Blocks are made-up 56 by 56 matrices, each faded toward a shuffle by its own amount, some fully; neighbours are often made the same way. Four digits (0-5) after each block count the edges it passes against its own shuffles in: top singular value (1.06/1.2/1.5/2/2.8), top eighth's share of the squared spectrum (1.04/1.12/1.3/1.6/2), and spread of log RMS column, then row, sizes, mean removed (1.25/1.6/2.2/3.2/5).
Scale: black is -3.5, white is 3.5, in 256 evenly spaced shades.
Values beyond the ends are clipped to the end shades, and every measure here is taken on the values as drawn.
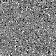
0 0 0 0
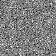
1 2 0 1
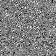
1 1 0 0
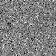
1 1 0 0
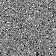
0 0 0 0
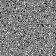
1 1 0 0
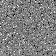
0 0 0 0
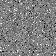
0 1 0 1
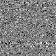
1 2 0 2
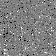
2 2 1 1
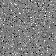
2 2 0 0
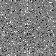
2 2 1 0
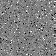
2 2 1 0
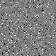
1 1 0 0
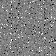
2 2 1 0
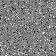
0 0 0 0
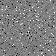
1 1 0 0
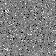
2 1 0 0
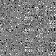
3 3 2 1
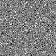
3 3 1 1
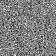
0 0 0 0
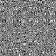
3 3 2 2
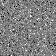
1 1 0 0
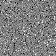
1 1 0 0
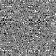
3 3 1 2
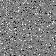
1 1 0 0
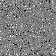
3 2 0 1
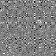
4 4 2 2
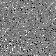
1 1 0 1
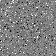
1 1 0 0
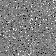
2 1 0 0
